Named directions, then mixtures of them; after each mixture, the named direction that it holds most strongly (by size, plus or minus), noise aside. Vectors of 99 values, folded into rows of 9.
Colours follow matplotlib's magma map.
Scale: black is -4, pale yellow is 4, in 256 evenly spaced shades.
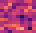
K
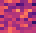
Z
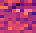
Z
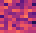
Z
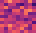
Z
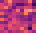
K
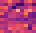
Z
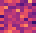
Z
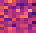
Z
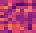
K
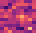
K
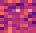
Z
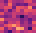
K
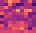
Z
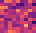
Z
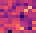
K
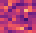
K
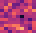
K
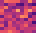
Z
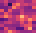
K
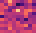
Z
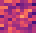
Z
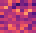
Z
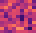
K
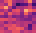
K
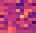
Z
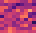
Z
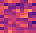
Z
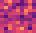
K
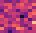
Z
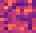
K
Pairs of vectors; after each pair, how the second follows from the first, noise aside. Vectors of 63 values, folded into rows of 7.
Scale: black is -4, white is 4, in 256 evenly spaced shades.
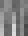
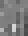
partly zeroed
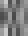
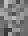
sign-scrambled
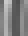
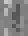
partly zeroed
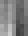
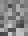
sign-scrambled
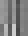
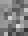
shuffled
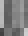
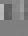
partly zeroed
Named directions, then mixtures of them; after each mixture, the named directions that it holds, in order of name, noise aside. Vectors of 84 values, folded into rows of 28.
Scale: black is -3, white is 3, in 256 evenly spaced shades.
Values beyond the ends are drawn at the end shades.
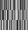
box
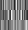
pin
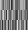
box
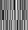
box, pin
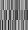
box, pin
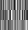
pin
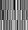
box, pin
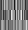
pin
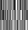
box, pin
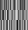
box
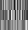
pin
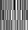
box, pin
